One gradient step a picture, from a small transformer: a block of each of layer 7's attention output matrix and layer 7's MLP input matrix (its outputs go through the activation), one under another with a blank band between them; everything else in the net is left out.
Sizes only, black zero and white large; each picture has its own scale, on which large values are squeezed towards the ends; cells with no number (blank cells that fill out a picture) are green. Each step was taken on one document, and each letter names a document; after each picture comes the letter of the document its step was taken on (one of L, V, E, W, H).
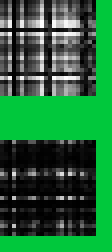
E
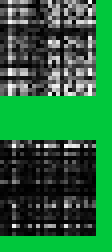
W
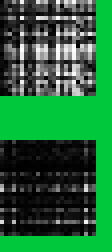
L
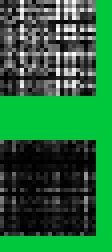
L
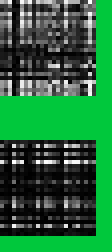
W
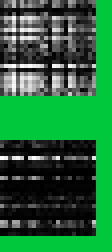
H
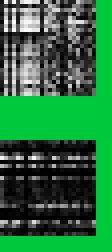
H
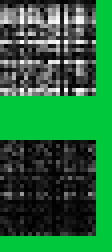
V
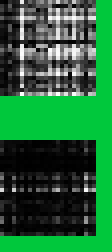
L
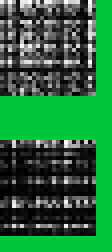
W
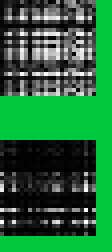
L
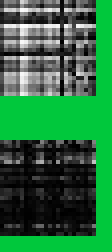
V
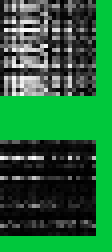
H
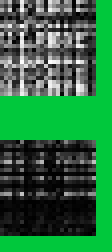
V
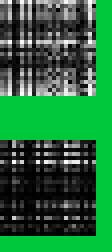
W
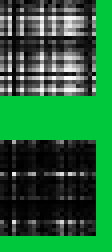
E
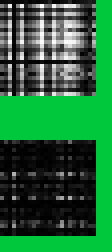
E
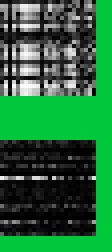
H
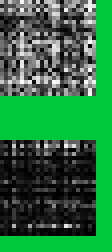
W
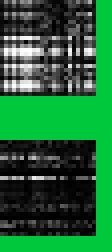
H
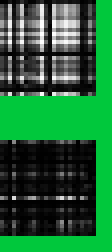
E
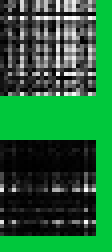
L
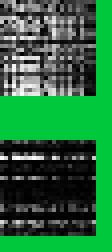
H
